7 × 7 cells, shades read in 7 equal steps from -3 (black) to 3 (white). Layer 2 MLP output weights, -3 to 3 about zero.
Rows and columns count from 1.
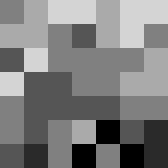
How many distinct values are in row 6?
5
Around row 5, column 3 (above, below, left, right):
-1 0 -1 -1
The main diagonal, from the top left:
0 1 0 0 -1 -1 -2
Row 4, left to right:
2 -1 -1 0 0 1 1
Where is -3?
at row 6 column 5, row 7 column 4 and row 7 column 6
